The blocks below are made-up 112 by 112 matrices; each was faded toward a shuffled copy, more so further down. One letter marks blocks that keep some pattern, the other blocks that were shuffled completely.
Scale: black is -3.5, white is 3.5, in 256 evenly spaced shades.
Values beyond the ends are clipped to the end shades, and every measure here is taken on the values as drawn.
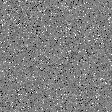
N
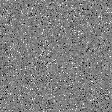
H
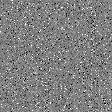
H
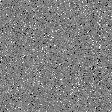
H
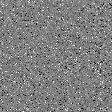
H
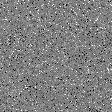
N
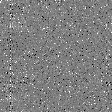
H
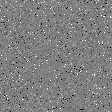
N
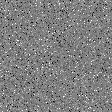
N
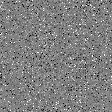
H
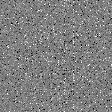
H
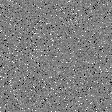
N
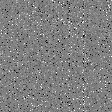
H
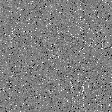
H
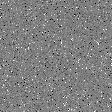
N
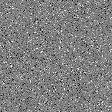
N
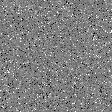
N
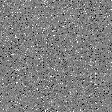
H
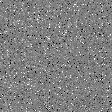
H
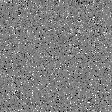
H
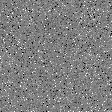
N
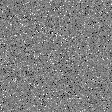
N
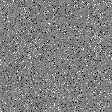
H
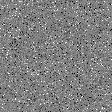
H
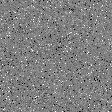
N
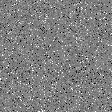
H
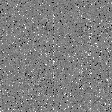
H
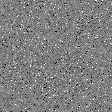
N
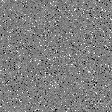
H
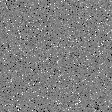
N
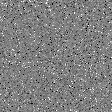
N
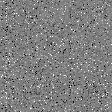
H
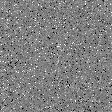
N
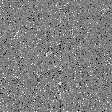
H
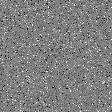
N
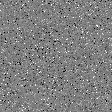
N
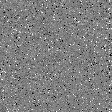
H
